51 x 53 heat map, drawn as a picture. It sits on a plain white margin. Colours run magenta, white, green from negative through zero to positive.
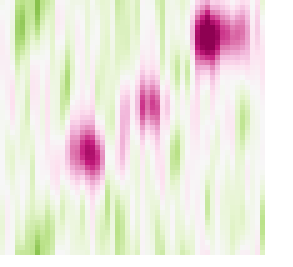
Dips: three. Ninth with the lowest average: top right. Mirror symmetry: none. Histogram: skewed, a long tail of low values.
